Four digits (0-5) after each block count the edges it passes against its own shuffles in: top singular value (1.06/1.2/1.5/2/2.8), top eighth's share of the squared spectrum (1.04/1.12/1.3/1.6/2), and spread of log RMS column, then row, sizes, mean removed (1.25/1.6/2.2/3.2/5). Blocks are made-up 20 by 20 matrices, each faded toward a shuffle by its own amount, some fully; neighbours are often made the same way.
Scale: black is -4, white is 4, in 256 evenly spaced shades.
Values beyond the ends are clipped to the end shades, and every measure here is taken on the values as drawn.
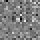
3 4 1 2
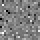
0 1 0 0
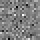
2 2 0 0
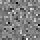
0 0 0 0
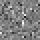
0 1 1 1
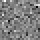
1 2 0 0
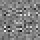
3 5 1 2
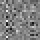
3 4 1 0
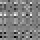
4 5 2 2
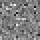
1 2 0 0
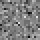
0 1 0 0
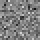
2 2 0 0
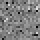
1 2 0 0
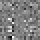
3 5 2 1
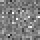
1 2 0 0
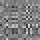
4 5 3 3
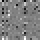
3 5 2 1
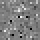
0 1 0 0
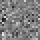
2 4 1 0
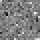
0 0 0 0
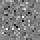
0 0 0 0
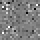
1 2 0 0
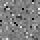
0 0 0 0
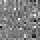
3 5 2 1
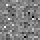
0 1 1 0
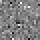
1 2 0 0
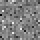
0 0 0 0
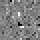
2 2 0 0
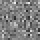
3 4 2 1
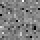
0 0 0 0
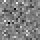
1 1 0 0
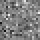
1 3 0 1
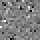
0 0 0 0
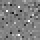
0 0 0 0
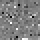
1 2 0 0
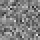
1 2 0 1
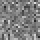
3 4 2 1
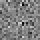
3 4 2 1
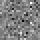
0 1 0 0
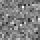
1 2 0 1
